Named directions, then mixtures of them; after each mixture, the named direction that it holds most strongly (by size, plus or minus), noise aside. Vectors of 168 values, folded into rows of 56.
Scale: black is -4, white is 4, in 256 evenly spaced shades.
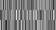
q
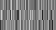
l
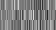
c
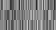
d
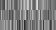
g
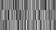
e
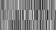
c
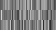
g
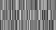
l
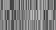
d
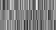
d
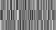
l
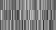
l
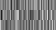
l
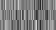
c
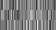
d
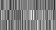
d
